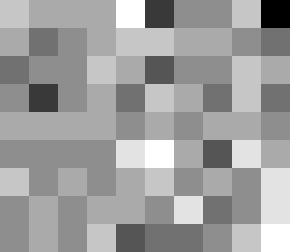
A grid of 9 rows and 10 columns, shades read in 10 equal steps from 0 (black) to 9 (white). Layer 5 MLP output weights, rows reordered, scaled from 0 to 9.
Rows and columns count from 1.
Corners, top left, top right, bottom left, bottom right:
7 0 5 9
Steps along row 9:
up down up down up same up up up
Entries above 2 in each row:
8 10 10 9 10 10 10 10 10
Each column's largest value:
7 6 6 7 9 9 8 6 8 9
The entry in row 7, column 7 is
5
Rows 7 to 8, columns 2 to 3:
5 6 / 6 5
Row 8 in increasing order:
4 5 5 5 5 6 6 6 8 8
